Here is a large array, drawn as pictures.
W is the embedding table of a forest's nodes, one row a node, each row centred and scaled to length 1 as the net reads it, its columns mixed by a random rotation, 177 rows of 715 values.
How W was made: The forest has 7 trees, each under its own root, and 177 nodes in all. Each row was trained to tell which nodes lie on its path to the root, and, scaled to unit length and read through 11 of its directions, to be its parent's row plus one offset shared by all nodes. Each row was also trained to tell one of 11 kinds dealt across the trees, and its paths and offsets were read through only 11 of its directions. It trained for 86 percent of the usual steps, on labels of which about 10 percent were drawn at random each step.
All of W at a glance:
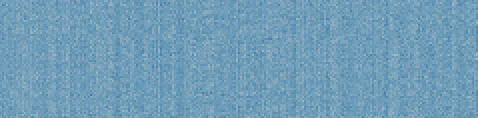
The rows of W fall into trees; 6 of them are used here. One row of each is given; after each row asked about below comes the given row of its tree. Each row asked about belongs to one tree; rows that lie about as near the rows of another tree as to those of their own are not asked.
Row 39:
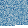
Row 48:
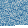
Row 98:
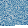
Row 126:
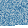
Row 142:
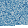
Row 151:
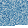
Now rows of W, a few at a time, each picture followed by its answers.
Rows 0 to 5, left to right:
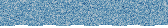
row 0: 48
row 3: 39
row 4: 39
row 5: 39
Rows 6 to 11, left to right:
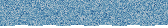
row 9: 151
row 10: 48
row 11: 39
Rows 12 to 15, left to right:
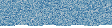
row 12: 48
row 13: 98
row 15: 39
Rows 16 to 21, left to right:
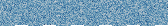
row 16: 39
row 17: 126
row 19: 48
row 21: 142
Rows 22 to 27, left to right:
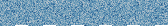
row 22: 151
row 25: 151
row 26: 48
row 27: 126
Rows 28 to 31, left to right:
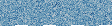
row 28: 126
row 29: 48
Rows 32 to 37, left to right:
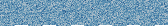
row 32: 39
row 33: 39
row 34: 151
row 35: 98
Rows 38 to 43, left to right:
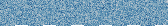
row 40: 48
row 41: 126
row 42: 126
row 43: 126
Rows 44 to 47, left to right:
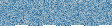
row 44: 126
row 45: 151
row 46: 48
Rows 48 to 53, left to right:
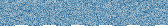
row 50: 151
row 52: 98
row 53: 142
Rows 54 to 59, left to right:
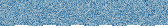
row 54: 98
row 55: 126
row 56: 151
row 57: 151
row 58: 151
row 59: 151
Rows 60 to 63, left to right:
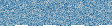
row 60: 39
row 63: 39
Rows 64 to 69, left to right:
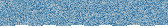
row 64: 151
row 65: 39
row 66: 39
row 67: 126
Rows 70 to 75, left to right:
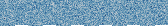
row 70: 126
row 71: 39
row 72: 39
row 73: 39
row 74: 126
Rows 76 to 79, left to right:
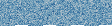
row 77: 48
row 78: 39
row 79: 126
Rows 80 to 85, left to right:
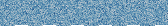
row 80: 39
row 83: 126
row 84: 142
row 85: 126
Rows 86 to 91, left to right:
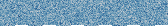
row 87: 98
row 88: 39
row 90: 98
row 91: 126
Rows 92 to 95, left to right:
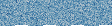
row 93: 48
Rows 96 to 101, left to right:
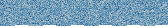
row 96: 39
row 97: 39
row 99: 126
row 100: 39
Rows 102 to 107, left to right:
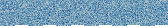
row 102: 39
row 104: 151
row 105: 39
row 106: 151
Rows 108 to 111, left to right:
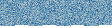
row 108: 39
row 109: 126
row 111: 151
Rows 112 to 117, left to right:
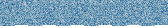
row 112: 39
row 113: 126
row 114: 126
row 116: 48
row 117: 126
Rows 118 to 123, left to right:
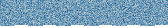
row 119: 126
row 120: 151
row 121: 48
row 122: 39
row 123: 142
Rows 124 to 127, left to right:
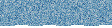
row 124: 126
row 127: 126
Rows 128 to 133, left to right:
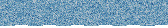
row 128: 39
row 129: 126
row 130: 126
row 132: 39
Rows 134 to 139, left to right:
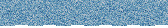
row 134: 151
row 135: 39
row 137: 126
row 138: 151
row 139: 48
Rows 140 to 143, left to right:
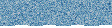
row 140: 48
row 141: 48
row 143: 126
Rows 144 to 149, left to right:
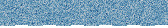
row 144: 39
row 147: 151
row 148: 98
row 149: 126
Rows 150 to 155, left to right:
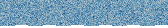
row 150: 48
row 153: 126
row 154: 151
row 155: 126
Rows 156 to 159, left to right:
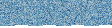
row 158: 151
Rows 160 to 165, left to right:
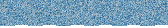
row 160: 39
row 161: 39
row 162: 98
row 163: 126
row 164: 126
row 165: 126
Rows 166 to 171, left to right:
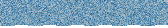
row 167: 39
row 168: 98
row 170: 39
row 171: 48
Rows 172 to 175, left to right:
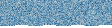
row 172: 126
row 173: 126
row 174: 48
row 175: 98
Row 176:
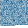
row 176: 39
